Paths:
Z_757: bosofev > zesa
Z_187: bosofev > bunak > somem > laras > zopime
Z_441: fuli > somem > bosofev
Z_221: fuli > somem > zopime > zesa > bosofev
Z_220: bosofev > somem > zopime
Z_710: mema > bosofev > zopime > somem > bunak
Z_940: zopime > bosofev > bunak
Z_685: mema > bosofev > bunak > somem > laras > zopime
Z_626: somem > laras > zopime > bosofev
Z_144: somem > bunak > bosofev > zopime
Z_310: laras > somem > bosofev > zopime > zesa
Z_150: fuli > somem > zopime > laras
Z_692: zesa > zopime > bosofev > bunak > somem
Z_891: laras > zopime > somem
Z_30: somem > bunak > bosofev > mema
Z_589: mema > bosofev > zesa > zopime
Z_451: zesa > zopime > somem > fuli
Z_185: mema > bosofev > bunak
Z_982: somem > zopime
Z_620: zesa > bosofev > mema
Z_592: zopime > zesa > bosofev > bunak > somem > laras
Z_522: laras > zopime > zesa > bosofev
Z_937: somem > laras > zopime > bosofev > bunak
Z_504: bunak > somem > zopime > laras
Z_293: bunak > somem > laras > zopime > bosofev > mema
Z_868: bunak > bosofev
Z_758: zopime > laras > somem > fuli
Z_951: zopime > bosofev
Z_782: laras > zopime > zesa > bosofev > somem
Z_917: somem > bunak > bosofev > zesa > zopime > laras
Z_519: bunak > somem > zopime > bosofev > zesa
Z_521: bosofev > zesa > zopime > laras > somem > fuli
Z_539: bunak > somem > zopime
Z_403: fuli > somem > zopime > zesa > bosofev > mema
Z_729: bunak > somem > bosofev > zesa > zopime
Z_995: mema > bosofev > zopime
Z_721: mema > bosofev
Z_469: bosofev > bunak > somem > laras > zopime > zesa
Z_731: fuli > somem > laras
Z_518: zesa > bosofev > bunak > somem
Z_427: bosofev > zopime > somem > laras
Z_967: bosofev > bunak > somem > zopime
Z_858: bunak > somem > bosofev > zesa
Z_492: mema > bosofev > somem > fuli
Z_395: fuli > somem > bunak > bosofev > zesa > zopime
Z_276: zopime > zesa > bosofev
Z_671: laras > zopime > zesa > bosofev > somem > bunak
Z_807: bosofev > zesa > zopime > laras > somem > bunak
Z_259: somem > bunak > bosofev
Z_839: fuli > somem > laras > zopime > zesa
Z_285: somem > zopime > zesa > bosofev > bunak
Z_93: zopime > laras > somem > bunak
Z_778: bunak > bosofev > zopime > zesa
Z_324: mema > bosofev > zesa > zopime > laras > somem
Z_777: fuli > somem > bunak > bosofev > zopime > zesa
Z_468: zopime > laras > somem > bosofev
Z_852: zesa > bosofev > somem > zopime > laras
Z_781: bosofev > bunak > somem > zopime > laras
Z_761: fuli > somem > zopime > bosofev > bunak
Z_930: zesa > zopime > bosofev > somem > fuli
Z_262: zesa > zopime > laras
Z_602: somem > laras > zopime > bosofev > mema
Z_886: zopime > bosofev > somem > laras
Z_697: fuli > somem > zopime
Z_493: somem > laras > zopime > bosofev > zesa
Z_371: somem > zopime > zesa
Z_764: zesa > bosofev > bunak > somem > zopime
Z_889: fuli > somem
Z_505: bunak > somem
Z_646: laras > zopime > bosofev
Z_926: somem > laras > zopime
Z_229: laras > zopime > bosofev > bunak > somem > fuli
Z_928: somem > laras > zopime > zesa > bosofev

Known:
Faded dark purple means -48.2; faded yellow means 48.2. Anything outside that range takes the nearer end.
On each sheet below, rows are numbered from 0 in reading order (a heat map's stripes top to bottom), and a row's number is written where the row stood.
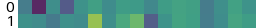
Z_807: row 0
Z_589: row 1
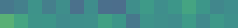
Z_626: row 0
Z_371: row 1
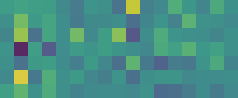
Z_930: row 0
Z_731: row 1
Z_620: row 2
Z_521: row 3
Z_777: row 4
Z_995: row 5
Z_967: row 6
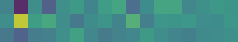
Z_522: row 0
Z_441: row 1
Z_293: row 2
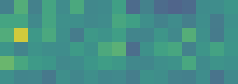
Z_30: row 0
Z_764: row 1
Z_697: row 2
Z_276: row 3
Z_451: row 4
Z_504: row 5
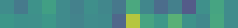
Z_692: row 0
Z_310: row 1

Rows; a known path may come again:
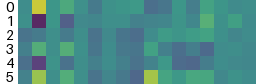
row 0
Z_889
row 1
Z_839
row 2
Z_626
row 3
Z_144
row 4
Z_187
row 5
Z_886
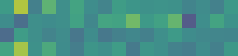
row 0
Z_710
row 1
Z_729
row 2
Z_646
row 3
Z_539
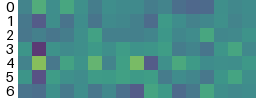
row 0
Z_259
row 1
Z_93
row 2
Z_602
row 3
Z_592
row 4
Z_620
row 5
Z_395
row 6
Z_937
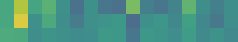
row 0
Z_761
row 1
Z_982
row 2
Z_371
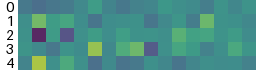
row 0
Z_293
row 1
Z_731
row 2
Z_521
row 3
Z_589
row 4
Z_940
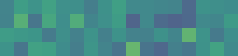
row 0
Z_518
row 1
Z_30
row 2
Z_150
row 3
Z_777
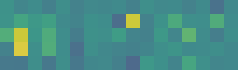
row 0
Z_504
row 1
Z_930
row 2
Z_697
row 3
Z_951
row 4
Z_926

